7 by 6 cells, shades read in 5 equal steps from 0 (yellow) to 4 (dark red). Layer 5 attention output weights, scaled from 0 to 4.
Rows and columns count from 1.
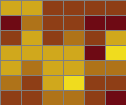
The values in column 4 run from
0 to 3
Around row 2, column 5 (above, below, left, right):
3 3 3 4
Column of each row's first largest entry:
3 1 1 5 2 2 6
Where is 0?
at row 4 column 6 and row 6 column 4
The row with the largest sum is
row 2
